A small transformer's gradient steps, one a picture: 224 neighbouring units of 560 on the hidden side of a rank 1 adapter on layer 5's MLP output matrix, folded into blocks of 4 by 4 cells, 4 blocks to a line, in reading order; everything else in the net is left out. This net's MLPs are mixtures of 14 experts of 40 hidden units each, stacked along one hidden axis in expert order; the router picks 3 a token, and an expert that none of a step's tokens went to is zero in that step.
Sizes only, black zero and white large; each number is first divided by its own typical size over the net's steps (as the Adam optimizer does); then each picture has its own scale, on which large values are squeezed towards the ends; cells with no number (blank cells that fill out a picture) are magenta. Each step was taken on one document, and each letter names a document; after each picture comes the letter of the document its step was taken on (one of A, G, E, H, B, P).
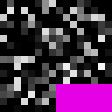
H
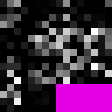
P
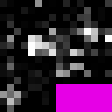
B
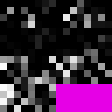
H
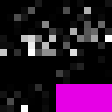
B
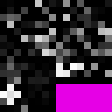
P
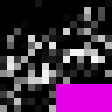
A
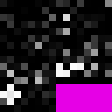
A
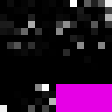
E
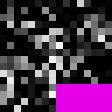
A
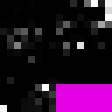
E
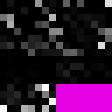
P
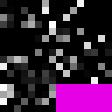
H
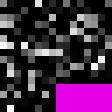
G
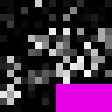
A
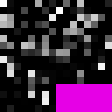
G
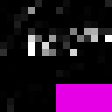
B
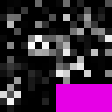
P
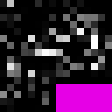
G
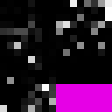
E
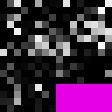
P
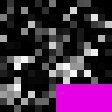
H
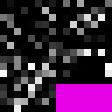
A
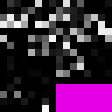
P
